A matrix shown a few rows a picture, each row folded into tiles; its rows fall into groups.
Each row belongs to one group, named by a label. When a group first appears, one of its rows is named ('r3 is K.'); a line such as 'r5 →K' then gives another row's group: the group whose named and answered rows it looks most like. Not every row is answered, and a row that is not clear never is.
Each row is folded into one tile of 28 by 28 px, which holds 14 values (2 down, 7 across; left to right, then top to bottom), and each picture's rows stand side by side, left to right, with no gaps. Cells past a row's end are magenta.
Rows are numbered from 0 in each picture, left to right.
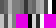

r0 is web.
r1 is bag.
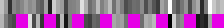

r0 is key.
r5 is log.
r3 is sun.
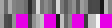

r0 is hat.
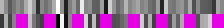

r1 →key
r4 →sun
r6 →bag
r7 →log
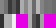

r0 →log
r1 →hat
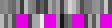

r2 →hat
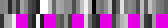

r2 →sun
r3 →key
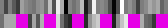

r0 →log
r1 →bag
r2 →key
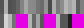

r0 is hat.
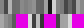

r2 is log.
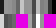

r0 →web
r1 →web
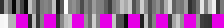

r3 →web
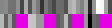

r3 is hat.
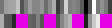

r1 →sun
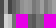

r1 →sun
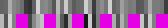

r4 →web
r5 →web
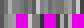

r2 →bag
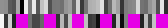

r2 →bag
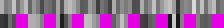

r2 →hat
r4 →web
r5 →sun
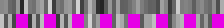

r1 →bag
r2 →bag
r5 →log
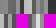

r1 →web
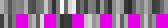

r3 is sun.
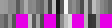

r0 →sun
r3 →hat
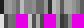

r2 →hat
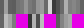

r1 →bag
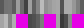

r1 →sun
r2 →hat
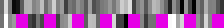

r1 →sun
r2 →log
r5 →hat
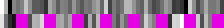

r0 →key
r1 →log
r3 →bag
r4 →hat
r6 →log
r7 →web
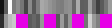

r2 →bag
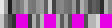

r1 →bag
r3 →log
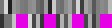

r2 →bag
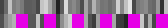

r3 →hat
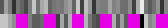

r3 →key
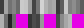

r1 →sun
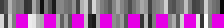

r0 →web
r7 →web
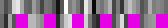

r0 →hat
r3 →key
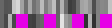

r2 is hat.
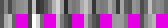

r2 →key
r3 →key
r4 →log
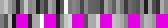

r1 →log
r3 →log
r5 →log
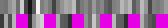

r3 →web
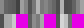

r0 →log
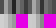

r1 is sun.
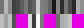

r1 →web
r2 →log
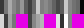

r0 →web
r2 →web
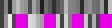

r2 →web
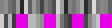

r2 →key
